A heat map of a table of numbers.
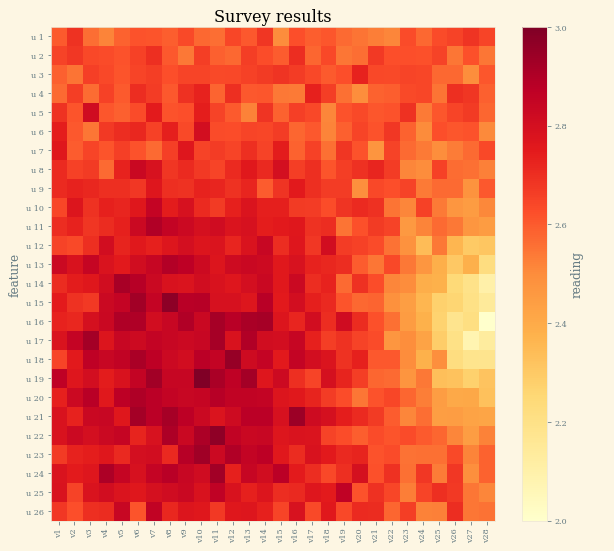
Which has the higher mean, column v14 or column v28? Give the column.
v14
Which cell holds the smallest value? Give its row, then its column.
u 16, v28
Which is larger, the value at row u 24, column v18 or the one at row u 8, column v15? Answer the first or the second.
the second
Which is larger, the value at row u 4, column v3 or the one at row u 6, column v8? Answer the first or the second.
the second
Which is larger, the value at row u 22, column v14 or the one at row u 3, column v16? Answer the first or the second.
the first
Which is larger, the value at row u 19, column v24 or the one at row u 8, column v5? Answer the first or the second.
the second
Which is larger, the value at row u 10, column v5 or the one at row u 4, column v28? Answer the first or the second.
the first
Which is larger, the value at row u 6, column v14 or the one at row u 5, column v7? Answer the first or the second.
the second
